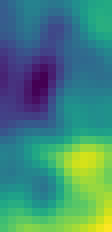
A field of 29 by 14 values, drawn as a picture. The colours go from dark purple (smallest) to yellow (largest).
There are no lone odd cells. There is an overall slope up to the bottom right. The ninth with the highest average is the bottom right. Overall the values sit about 50% of the way up the scale.
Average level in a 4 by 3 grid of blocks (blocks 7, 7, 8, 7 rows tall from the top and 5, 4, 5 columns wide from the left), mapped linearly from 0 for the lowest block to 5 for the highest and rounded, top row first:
1 1 3 | 0 1 2 | 2 3 4 | 3 4 5
